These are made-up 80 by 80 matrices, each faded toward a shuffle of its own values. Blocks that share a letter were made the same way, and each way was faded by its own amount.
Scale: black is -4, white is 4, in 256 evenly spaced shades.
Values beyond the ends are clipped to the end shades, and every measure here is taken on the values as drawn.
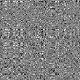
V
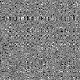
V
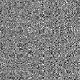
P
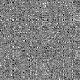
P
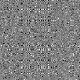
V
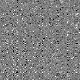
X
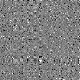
X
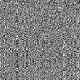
P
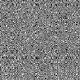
P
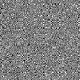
P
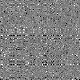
V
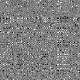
V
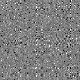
X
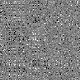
X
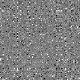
X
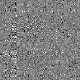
X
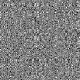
P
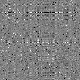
V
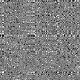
V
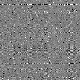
V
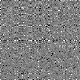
V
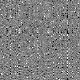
X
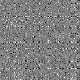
V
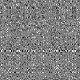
V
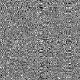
P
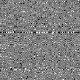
V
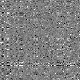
V
